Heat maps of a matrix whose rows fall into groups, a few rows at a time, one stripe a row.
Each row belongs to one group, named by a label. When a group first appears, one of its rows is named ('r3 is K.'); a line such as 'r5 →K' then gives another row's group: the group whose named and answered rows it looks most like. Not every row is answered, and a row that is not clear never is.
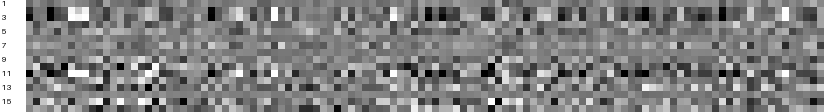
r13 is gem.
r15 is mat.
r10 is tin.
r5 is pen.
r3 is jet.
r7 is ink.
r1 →tin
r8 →tin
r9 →mat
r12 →mat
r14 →pen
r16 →gem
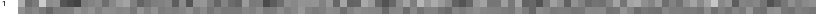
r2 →pen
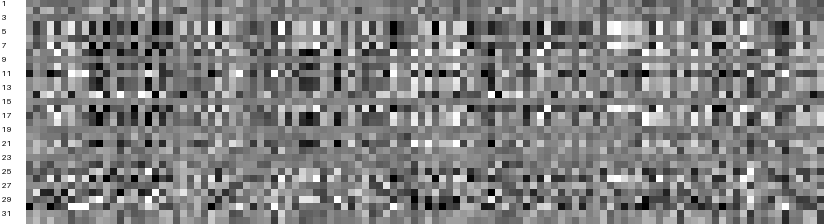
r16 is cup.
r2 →mat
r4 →cup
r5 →cup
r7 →cup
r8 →gem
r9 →tin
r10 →gem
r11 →jet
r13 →gem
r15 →pen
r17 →gem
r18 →gem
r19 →pen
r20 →tin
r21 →gem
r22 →ink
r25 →pen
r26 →cup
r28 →tin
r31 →ink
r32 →ink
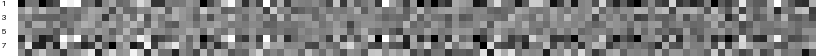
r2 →ink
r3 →pen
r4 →mat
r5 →tin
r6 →jet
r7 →tin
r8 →mat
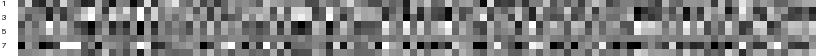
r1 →tin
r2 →pen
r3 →pen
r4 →gem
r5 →gem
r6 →tin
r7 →jet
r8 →gem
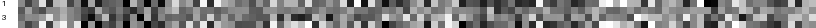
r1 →cup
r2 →tin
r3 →gem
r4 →cup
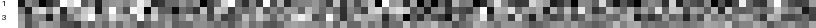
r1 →jet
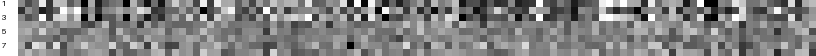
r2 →jet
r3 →cup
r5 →ink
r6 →tin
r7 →mat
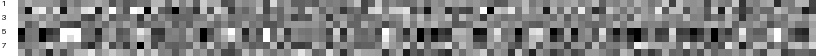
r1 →ink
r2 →mat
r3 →gem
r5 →jet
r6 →jet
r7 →gem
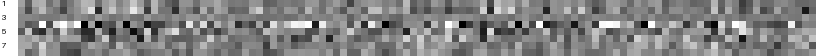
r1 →mat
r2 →mat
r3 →tin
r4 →cup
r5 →tin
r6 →gem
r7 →ink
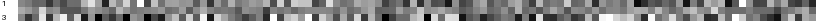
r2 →ink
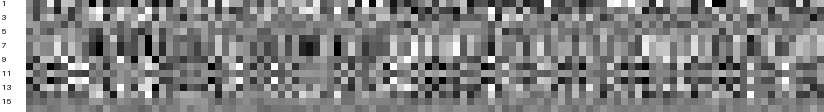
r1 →cup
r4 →tin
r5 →tin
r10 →jet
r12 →jet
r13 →mat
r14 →pen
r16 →tin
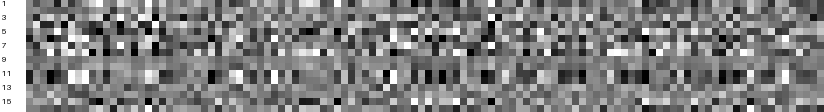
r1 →pen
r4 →tin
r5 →gem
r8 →cup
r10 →pen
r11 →jet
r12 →jet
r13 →ink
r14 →ink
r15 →gem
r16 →pen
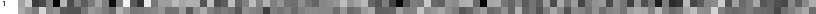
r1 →tin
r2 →ink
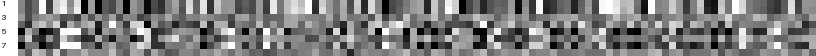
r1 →cup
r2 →cup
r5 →jet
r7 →jet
